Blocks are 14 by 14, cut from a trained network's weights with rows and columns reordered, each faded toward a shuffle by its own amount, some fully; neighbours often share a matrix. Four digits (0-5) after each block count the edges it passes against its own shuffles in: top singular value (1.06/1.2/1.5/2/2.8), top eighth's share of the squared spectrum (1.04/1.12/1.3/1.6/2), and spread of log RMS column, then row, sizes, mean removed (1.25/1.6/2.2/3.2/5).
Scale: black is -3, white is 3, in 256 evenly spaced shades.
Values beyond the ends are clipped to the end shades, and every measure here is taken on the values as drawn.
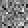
2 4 0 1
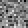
1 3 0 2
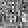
2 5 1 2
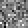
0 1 0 0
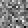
0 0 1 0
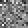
1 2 0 1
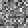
0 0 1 0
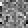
1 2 1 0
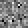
1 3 1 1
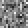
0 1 0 0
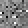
1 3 1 1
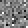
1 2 0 0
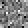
0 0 0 0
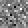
0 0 0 0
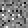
0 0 0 0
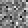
0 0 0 0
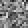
1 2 0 0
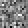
1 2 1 0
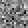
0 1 0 0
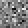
2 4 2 0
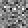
1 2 0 0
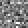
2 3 0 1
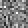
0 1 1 0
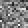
0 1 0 1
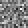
1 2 0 1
